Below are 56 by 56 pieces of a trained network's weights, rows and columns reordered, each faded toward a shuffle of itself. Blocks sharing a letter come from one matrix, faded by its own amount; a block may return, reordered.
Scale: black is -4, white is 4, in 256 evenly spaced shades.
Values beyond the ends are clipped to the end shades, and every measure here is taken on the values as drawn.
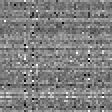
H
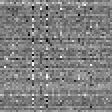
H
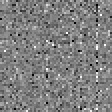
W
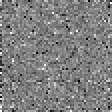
W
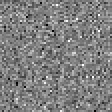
W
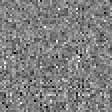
W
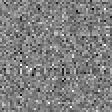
W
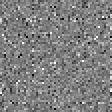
W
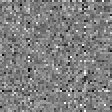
W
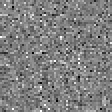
W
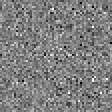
W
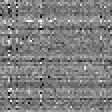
H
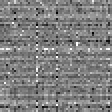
H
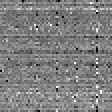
H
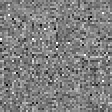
W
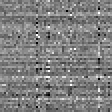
H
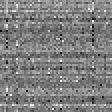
H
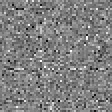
W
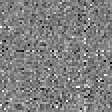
W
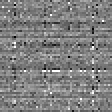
H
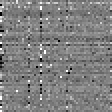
H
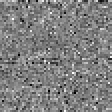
W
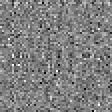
W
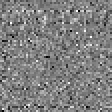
W
